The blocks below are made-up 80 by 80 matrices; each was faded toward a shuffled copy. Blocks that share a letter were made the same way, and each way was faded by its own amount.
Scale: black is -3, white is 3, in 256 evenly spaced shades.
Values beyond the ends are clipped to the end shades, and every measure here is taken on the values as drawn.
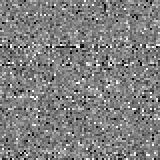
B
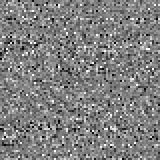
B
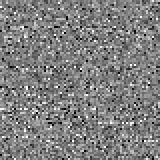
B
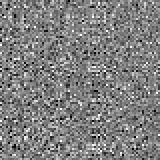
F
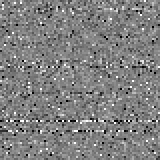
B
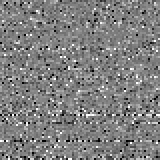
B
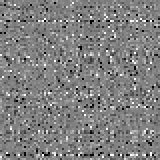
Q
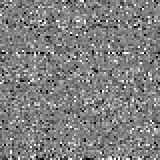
B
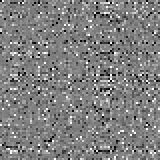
Q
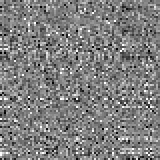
F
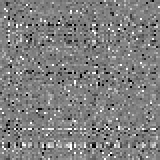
Q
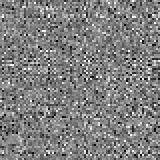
F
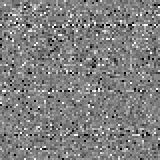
B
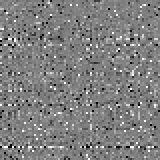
Q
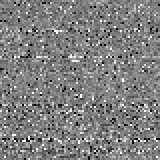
B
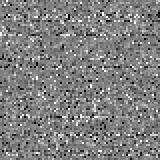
B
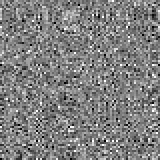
F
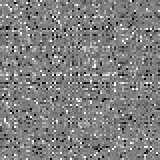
Q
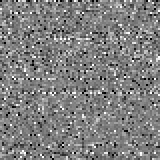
B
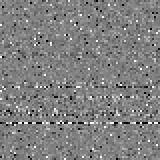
B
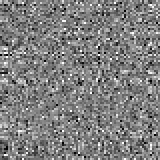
F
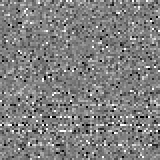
B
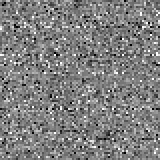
B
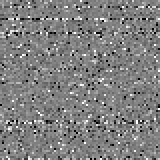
B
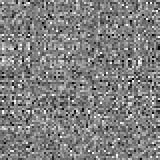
F
